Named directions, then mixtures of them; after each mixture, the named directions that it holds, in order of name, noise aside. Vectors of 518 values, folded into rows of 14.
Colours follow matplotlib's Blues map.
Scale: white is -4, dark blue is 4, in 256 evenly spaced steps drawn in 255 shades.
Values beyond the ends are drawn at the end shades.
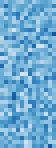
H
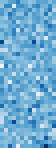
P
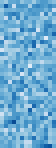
H, P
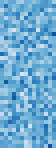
H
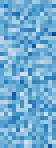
H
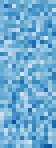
H, P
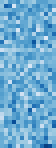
H, P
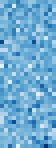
P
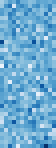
P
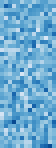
H, P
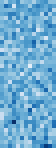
H, P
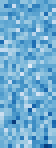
H, P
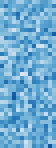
H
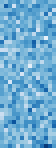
H, P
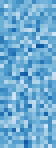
H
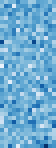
P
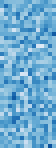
H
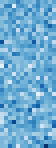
P
